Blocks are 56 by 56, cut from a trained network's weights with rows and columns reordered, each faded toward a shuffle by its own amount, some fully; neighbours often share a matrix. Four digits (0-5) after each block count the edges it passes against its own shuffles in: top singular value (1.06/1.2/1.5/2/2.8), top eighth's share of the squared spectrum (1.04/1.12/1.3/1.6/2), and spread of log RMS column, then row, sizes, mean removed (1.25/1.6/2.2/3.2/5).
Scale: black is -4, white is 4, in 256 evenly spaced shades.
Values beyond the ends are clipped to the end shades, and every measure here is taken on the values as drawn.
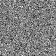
0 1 0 0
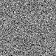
1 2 1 0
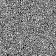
0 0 0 0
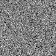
2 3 0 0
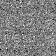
1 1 0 0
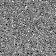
0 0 0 0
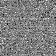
1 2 1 0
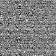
3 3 2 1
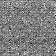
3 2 2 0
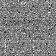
2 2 1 0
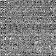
3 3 2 0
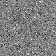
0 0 0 0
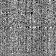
3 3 0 2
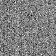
1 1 0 1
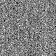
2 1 0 0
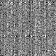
3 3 1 2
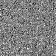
1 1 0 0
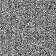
1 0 0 0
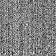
3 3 0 2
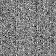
2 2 0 1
